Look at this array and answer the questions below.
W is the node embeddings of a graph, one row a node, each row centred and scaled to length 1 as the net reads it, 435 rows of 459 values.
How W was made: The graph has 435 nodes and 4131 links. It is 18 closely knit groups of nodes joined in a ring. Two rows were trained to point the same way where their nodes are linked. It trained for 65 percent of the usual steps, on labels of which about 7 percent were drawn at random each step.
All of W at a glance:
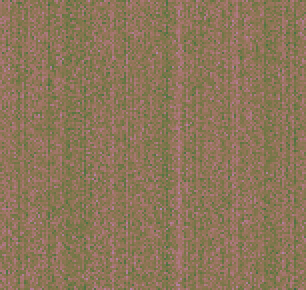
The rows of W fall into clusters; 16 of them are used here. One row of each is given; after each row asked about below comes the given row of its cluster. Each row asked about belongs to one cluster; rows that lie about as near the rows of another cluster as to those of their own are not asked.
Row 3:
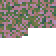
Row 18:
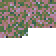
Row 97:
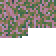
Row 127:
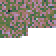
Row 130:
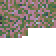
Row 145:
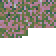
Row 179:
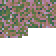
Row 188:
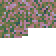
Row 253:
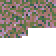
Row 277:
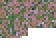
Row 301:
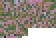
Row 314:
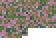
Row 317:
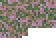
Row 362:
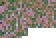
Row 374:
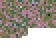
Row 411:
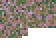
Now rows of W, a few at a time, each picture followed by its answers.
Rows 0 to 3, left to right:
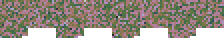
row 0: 374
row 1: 130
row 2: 374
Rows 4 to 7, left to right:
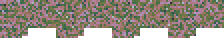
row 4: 314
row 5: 127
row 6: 314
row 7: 301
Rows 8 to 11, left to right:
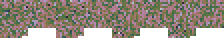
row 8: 179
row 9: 179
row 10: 362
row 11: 362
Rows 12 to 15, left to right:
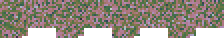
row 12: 127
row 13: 314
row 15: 130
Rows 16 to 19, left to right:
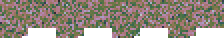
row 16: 253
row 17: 362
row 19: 277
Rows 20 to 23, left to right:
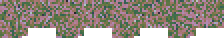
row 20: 362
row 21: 130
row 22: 97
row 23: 130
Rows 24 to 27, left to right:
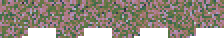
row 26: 179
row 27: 127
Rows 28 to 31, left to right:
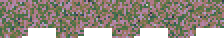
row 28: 188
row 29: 188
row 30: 301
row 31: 277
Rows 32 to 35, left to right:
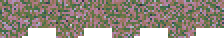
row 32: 317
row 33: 130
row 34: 314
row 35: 277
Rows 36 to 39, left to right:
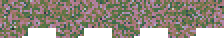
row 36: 317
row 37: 301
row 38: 127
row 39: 3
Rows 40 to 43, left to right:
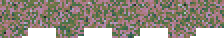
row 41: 188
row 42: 301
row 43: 3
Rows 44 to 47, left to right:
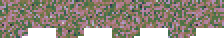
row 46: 145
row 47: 374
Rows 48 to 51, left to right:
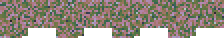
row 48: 362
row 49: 362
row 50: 301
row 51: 317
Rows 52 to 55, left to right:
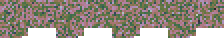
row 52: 362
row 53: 277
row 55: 127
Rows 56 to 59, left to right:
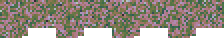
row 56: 411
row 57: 277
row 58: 188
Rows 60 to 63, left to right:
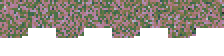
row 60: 97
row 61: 411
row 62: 411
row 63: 253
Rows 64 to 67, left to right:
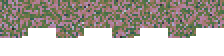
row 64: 317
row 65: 374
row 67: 97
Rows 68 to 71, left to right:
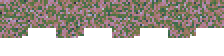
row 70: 314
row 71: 127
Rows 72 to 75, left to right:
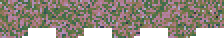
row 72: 317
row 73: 179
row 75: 97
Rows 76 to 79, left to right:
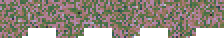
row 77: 97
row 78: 127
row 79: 362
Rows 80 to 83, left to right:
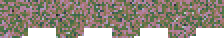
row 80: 18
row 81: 188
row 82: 301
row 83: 3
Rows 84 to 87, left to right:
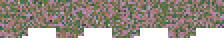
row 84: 314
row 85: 18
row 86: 130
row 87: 314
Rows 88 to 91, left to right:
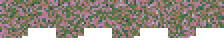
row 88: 314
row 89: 374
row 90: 179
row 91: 277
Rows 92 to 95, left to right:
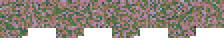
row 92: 127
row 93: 179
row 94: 130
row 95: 277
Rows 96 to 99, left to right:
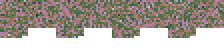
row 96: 314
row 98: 127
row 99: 253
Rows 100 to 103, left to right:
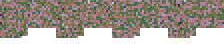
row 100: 253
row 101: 253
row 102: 3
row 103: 317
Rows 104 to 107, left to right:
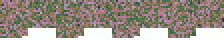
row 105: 130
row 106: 3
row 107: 145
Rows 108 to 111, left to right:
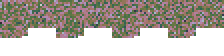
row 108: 3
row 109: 18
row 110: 277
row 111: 277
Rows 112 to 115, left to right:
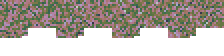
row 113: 314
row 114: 97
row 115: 18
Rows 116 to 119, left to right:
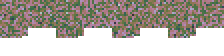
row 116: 277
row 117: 127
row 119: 127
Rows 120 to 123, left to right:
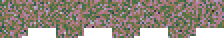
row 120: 130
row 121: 127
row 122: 314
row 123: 188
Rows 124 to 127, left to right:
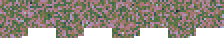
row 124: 374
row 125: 127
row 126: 145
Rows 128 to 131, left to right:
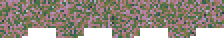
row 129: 97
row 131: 314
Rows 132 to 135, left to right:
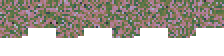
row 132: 374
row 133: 130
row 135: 411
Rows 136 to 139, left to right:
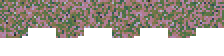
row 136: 18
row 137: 188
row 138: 374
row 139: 362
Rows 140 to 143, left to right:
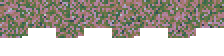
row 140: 97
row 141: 374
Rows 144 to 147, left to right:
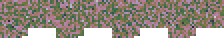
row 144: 3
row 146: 179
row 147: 3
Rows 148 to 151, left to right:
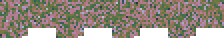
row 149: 277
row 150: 130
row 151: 277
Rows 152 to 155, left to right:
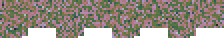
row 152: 374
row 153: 411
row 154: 317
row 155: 127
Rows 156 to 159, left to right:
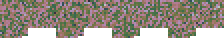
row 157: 188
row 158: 362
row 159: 145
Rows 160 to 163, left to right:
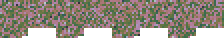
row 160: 374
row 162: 188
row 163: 362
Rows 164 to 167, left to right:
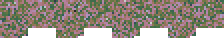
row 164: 301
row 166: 317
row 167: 411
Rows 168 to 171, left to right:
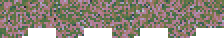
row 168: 145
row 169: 179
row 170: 301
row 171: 411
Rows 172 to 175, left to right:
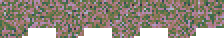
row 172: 127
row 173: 253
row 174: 411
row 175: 411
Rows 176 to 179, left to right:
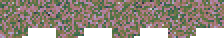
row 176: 18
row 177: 362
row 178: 145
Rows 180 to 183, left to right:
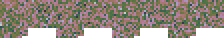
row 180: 188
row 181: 253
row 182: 314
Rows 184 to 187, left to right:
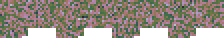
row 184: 130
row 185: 317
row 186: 253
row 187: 374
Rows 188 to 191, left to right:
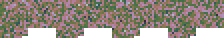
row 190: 145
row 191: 18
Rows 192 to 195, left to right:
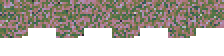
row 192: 145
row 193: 301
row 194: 145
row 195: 317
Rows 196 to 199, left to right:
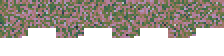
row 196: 130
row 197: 314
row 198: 301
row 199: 253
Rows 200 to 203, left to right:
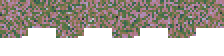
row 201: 127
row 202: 374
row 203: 253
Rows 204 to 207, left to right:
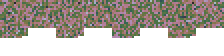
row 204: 362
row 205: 411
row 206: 97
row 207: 301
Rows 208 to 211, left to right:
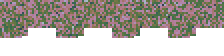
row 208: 188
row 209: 97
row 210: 317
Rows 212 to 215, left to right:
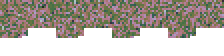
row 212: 130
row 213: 314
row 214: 362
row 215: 18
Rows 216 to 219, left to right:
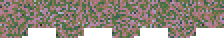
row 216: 97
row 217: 127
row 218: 130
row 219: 411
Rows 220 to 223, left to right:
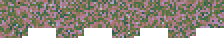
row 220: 18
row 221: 145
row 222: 362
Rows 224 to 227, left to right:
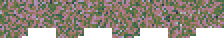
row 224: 130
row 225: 362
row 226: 97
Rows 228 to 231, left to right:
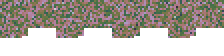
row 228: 374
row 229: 314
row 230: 411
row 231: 277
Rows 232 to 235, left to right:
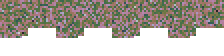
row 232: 3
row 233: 18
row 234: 411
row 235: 374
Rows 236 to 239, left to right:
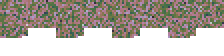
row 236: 130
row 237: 253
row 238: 130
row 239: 314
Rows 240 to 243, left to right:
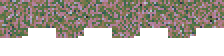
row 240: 362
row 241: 317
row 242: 411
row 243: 253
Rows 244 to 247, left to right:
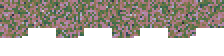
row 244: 97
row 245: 145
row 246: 130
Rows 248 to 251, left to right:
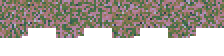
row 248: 253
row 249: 3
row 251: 188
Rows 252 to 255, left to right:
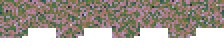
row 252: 301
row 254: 18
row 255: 3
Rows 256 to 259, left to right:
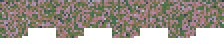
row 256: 411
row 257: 362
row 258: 130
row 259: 277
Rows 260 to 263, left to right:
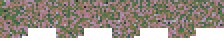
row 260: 179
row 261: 374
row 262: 411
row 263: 253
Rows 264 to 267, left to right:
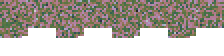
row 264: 188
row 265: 253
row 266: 314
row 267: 362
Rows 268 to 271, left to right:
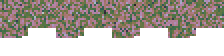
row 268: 317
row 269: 317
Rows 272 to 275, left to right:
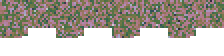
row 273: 277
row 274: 188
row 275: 130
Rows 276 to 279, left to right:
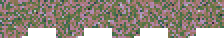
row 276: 3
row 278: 301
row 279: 277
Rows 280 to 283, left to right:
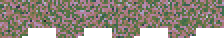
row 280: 97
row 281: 374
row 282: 253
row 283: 3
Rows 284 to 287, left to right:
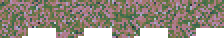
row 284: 277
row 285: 18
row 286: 301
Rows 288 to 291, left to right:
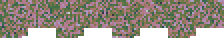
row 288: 130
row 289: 145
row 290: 301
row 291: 253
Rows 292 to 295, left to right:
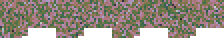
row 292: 188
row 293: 314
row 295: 179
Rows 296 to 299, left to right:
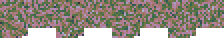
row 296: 127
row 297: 18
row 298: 301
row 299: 145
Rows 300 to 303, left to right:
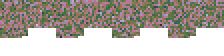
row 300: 145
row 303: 362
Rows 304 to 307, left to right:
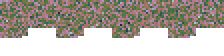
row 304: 314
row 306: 374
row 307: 179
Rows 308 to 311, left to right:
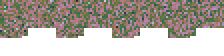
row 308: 130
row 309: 97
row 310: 277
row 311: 145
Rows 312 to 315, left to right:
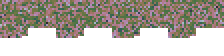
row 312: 3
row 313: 3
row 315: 253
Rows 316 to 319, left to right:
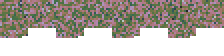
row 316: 301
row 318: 188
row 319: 179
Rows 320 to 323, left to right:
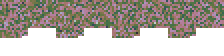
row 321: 18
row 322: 253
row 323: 253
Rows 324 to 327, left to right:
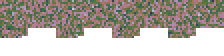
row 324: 127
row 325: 253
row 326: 97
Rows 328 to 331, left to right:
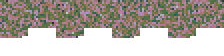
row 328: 317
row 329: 301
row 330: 411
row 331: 301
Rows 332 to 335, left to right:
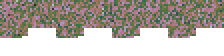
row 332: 97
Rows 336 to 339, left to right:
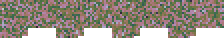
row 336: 314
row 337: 145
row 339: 374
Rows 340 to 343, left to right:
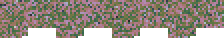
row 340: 277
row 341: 301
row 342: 277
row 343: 97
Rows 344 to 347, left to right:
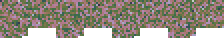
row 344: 317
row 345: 3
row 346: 145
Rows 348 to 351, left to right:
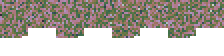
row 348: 253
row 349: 97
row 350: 179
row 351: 145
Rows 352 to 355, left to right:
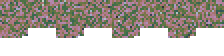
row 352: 314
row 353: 3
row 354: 277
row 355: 314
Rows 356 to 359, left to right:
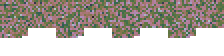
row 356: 314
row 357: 277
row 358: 374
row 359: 130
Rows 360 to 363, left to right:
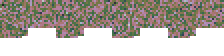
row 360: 127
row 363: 179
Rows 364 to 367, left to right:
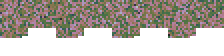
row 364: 97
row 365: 277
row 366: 97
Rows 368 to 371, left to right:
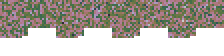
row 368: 317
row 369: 130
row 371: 314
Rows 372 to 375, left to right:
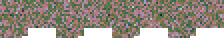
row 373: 130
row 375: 18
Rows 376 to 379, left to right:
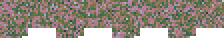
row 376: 97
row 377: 317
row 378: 18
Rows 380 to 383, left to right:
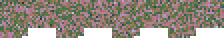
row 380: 18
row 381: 179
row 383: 145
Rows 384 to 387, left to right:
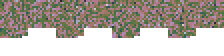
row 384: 145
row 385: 127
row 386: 18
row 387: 362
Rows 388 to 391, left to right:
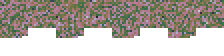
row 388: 277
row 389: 362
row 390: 277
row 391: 18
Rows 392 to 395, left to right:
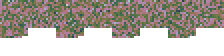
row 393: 18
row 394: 301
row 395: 127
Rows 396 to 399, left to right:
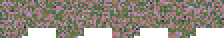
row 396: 411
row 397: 362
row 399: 18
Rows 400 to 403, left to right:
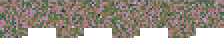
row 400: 362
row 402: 130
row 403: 253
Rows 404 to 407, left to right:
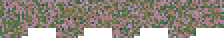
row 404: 188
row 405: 314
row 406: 314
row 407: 374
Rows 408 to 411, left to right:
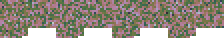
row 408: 317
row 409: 317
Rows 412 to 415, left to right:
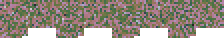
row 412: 97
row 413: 374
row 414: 179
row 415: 253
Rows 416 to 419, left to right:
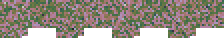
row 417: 314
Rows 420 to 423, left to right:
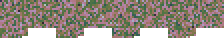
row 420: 145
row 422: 97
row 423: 127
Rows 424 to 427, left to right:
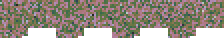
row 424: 3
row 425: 374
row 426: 18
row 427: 188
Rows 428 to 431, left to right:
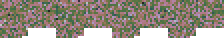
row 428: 145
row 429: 179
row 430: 314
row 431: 411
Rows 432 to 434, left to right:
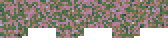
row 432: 301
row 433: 301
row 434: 97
